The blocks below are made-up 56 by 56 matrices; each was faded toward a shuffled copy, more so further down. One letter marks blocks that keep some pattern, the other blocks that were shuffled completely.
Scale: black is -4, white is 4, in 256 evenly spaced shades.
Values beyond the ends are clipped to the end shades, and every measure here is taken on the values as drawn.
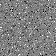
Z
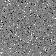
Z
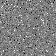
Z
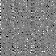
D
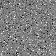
Z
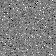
Z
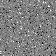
Z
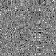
D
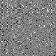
D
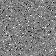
Z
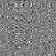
D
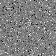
Z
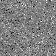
Z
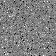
Z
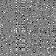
D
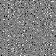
D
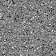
Z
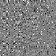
D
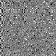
D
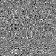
D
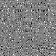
D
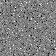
Z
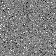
Z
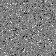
Z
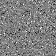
Z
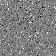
Z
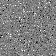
Z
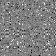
D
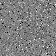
Z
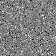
Z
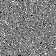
Z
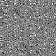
D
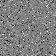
Z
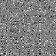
D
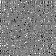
D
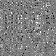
D
